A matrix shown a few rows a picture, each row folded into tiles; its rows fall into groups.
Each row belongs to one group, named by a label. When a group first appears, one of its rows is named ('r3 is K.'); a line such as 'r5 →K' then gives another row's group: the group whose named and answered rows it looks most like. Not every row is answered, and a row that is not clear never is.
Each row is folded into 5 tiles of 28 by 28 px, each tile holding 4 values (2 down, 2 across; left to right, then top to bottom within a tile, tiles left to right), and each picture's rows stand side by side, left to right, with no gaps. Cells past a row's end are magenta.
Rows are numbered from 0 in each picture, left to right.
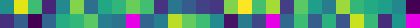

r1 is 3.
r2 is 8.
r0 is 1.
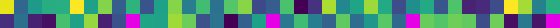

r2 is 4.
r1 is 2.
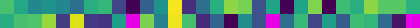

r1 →2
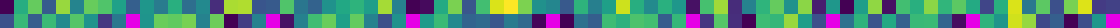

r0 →8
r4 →8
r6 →8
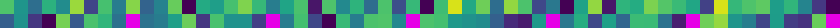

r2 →4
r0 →4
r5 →2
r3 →2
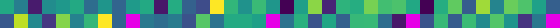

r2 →8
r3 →8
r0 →4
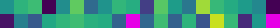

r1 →8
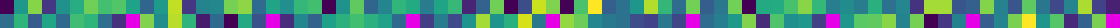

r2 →1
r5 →8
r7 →3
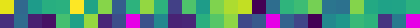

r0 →4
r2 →1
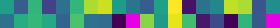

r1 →2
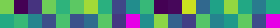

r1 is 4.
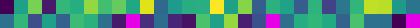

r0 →8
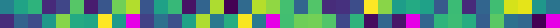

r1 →1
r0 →1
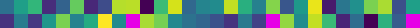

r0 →1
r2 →2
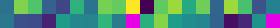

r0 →1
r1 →2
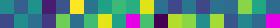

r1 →3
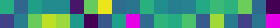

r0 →3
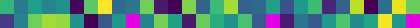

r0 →3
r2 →1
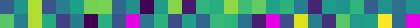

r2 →4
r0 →2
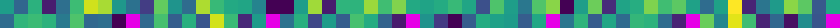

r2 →8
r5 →2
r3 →1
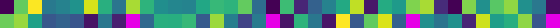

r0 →2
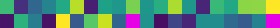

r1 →1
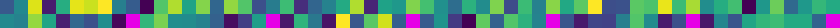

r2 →4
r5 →1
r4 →1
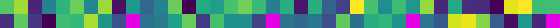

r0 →4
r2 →1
